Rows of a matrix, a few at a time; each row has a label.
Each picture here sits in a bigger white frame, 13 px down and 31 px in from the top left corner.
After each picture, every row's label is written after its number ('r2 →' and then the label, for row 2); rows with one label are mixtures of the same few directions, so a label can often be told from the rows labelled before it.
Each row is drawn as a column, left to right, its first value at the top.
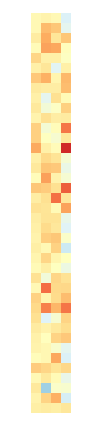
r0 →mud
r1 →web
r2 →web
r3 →mud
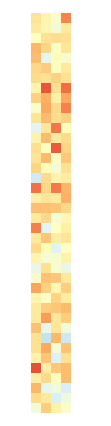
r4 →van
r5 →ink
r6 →mud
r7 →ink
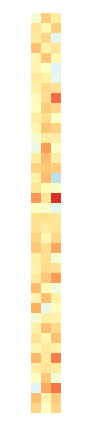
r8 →web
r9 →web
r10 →web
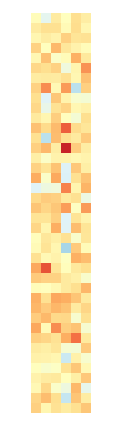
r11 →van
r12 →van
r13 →van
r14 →mud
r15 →ink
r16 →web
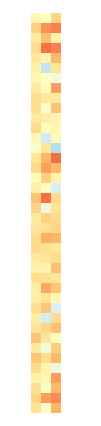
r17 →web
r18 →web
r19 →mud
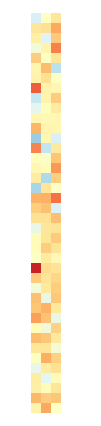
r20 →van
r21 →web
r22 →web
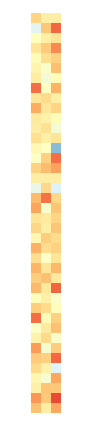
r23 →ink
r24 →web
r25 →mud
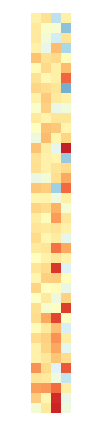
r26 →van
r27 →web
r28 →ink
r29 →mud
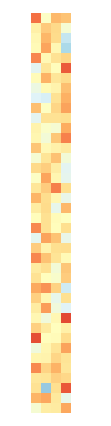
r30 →ink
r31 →web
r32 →van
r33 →web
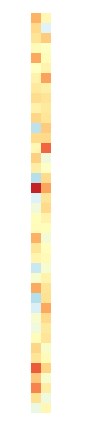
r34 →van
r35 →mud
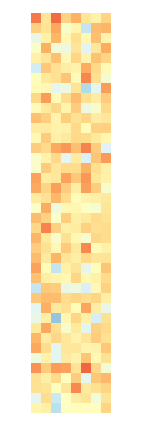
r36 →mud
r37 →van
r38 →ink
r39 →mud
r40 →web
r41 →mud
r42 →ink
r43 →mud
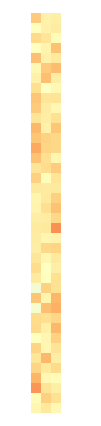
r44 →web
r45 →mud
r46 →van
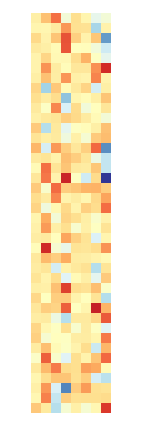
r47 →mud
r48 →mud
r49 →ink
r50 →web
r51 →van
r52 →van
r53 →mud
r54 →web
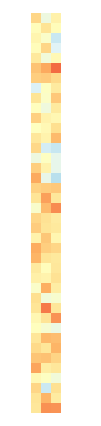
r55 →mud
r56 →web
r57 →web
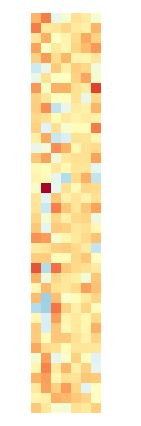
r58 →mud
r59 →van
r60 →van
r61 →van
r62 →mud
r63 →web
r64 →mud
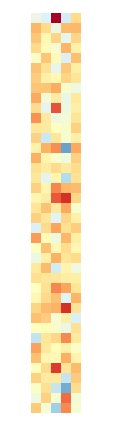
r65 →ink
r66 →van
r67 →ink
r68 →web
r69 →ink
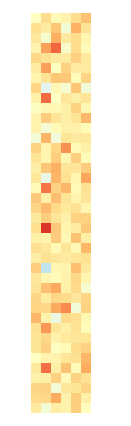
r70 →van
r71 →van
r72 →web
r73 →mud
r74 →mud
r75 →mud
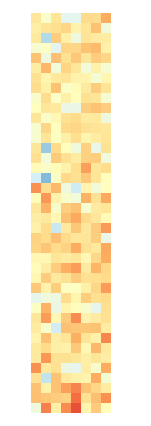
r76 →van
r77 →web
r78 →van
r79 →ink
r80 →ink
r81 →web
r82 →mud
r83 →ink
